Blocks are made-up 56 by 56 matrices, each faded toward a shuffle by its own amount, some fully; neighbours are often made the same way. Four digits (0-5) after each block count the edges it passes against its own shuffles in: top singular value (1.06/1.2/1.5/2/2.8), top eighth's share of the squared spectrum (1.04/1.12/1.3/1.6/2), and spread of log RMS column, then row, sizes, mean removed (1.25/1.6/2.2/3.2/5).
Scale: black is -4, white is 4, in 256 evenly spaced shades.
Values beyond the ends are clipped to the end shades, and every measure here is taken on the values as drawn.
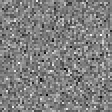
0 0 0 0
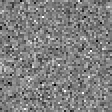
0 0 0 0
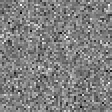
0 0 0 0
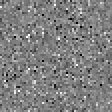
1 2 2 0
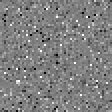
0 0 0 0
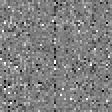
2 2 2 1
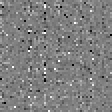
2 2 1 0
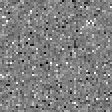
0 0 1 0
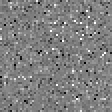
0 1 0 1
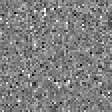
3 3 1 1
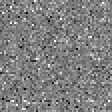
2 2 0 0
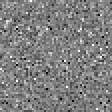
2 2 0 0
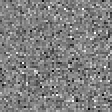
3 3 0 1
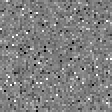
0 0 0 0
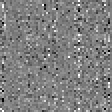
2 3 3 0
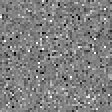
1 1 1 0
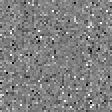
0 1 1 0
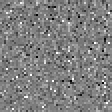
1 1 1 0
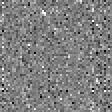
1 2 3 0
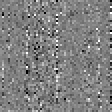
2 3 3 0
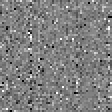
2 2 2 0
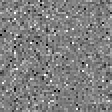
1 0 1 0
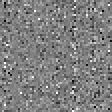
1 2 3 0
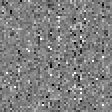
1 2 2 0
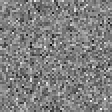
0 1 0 0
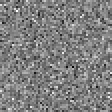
0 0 0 0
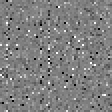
3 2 1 0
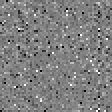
3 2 1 0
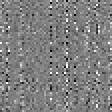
4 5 3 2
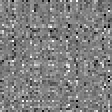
4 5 3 2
